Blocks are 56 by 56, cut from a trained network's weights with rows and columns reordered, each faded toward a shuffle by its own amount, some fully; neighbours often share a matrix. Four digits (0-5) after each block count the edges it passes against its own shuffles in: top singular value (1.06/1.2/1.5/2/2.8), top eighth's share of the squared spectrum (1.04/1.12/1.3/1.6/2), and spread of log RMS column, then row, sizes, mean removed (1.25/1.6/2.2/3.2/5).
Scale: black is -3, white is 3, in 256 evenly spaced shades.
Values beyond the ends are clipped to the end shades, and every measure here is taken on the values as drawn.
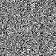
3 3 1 2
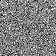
0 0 0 0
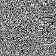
2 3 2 2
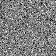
0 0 0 0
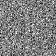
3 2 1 1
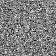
2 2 0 1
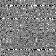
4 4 1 2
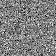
0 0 0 0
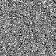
2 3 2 2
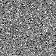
0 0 0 0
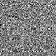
3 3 1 2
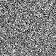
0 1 0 0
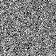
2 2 0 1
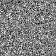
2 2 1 1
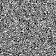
1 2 0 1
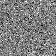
0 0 0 0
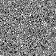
1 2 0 1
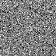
2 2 1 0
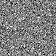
0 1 0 0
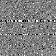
3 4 1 2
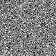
0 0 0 1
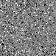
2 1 0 0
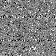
2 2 0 1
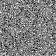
0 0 0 0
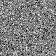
0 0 0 0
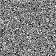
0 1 0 0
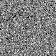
1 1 0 0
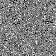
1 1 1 0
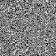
2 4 2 2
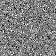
1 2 0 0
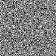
3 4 2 2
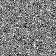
0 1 0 0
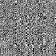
3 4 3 2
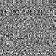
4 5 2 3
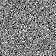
1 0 0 0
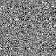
3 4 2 3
